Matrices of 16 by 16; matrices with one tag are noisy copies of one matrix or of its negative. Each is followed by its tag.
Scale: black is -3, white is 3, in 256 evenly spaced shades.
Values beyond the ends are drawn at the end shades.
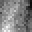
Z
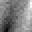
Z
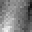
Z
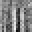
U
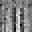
U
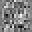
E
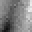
Z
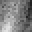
Z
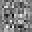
E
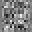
E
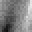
Z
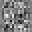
E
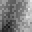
Z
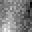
Z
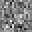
E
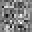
E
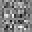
E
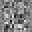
E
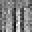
U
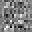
E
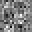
E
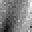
Z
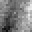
Z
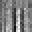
U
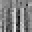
U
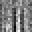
U
